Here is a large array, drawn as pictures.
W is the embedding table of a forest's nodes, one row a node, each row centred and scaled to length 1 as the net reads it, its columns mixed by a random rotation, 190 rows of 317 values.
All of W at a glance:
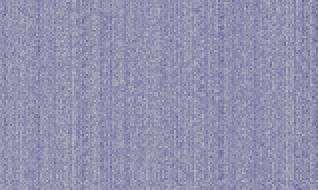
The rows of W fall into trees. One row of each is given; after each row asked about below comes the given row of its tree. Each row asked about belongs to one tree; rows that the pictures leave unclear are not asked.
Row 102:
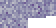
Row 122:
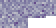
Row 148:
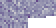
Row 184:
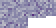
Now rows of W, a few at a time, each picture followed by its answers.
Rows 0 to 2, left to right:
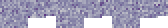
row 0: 148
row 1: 102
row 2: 122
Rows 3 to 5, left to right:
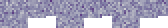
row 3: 102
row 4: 148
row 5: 102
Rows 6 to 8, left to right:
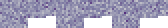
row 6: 148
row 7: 122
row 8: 102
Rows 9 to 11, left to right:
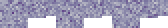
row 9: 102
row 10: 102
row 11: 122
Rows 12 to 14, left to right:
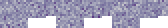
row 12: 102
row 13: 122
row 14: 102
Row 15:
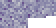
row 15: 148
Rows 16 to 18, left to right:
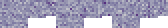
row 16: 148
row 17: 148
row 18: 184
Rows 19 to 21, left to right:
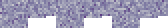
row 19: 148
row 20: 148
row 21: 102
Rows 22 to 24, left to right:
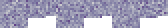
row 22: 184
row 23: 148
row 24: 122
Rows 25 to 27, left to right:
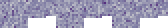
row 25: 102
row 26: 148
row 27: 102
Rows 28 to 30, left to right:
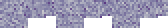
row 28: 148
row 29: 148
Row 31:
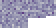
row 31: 122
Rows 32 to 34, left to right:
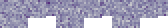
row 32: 148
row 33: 102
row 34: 148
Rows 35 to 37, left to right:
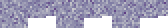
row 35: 148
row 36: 184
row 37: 102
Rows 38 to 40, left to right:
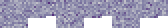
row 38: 148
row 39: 122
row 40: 102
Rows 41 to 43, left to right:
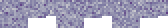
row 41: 102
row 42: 122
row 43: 102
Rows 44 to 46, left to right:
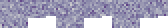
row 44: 122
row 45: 184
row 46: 148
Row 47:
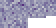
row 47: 102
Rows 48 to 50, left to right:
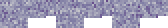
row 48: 102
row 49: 102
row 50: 148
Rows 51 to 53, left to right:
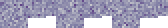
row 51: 148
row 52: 184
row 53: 184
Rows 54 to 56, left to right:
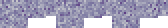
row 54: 184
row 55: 102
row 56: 102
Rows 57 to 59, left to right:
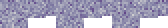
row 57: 122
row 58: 148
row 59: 102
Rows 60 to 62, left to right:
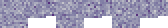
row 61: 102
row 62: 184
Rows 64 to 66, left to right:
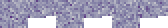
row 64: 148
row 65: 148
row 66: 148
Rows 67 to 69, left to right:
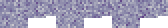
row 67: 184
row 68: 122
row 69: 184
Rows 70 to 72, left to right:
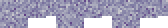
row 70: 184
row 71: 122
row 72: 184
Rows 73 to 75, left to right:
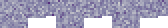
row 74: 102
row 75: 102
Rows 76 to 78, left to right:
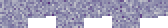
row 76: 148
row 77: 148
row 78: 148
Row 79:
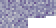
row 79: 122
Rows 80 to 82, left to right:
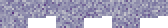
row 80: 102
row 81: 184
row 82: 184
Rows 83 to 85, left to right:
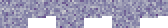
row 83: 102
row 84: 184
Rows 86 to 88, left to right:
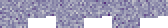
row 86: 148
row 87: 148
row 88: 184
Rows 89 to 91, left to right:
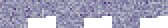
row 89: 148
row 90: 148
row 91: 122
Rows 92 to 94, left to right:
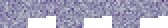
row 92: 102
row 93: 102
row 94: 102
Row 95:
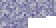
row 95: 184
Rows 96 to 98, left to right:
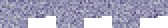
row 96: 122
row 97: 122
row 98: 122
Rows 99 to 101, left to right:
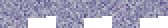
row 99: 148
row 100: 148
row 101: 148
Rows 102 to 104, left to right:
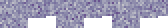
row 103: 148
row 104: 102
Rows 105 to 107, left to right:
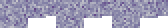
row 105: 184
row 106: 148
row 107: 102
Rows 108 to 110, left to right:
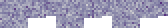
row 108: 148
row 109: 184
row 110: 148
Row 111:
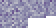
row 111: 102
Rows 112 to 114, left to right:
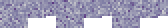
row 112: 148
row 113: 148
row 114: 102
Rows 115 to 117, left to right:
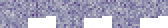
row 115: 184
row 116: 102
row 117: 102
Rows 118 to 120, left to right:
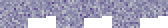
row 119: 184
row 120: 148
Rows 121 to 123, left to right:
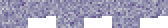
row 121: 102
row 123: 102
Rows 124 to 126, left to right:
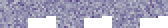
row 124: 102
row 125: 122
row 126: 148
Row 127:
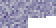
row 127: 102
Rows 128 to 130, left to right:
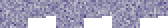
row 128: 184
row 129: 148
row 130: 148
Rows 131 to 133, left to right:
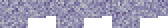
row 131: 102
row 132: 102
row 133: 102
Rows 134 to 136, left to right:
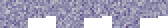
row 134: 184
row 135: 184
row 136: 102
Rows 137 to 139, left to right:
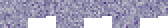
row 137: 102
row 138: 148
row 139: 102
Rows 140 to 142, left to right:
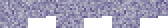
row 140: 102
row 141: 148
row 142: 102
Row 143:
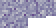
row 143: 184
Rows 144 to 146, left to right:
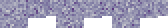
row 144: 184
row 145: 102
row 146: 184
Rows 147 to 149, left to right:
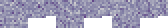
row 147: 102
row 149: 184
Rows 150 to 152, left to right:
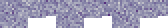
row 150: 102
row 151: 148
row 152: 102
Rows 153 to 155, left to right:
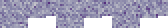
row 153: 148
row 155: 148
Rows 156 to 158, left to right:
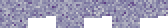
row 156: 184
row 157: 148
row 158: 102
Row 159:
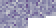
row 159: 184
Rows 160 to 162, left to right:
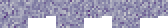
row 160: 102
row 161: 184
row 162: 184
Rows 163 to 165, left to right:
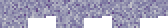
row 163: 148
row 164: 102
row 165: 148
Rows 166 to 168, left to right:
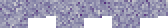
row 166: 184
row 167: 148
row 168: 184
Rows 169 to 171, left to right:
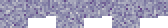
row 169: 184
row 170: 148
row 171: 148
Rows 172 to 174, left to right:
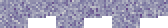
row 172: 148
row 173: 184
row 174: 148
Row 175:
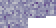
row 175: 102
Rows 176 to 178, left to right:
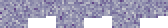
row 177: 102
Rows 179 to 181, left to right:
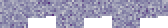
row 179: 148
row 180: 184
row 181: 184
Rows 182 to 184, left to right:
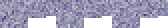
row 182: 102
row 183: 122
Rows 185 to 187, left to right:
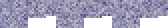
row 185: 184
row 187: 148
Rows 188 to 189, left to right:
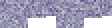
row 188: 148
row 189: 184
